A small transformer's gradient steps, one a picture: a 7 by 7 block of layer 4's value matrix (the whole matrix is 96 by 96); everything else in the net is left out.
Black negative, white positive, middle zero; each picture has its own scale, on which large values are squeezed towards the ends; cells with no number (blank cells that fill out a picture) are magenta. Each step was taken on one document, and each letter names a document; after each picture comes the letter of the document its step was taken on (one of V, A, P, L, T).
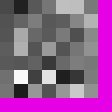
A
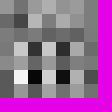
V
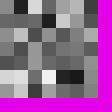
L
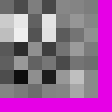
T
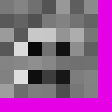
V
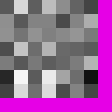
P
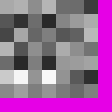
P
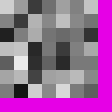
V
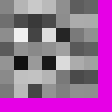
P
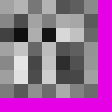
L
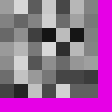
T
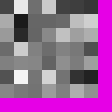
P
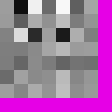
V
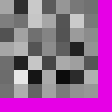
A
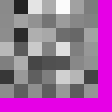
V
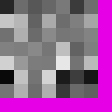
P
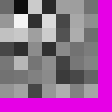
T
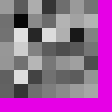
A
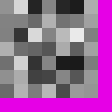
L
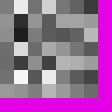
P
